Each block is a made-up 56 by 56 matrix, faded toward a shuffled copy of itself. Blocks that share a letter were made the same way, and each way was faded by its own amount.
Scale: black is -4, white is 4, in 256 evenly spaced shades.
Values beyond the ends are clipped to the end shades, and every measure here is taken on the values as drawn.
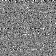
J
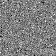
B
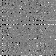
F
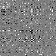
F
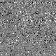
J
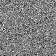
B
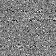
J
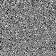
B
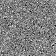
B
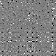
F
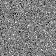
B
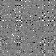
F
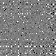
F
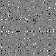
F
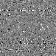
J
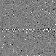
F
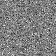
B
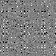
F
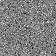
B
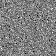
B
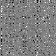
F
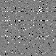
F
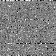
J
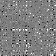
F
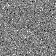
B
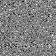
J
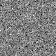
B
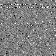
J
